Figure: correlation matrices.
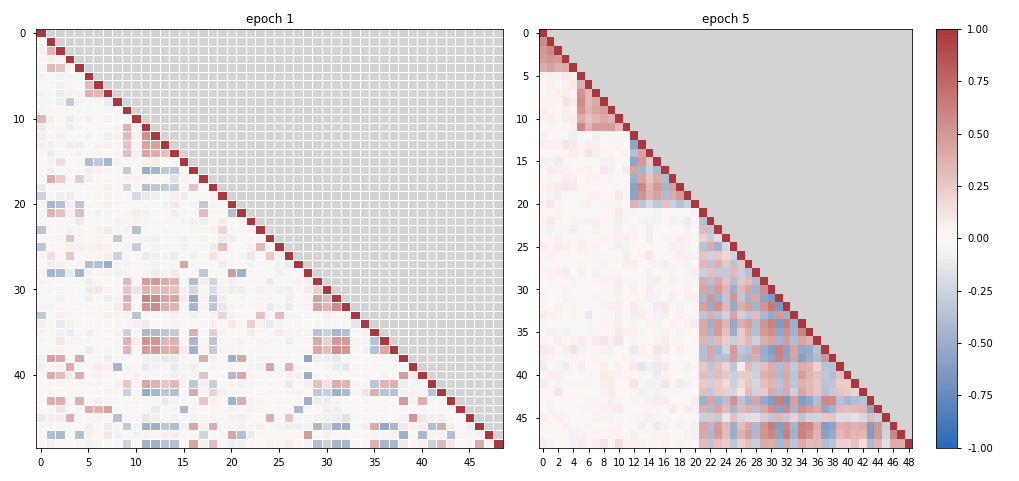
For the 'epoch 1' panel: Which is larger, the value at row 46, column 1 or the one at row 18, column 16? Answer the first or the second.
the second
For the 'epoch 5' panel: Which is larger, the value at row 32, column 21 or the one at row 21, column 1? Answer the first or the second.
the first
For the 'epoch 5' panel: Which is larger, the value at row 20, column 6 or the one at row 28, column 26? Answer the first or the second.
the first
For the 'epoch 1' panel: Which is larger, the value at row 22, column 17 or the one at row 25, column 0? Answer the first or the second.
the first
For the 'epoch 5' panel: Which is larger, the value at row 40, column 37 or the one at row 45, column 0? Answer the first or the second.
the second
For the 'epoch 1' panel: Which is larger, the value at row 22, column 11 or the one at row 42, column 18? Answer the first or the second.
the second
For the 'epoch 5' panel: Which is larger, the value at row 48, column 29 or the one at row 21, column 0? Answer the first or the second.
the first
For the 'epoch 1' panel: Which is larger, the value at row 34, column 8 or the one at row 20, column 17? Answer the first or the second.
the first
